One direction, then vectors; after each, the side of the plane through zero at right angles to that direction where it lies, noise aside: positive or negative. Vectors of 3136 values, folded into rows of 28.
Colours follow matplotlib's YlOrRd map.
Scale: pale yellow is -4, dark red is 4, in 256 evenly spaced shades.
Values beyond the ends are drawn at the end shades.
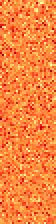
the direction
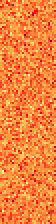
negative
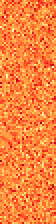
negative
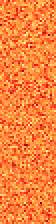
positive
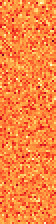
positive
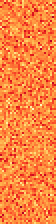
negative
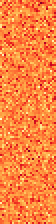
negative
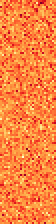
negative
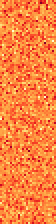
negative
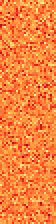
positive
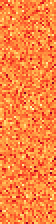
negative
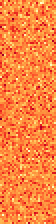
positive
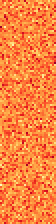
positive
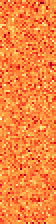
negative
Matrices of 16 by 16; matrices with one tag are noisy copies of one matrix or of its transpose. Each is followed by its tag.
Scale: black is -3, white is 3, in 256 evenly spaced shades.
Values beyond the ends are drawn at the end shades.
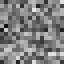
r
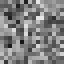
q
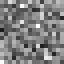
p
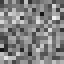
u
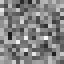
p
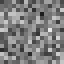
u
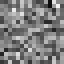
u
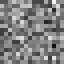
u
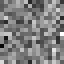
r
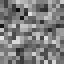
q
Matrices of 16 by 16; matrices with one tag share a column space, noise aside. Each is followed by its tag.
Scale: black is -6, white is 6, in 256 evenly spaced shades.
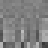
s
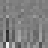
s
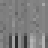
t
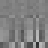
s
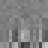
s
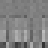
s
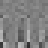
s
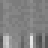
t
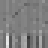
t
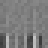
t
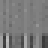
t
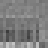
s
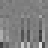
s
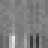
t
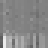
t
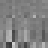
s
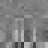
s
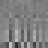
s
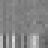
t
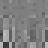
s
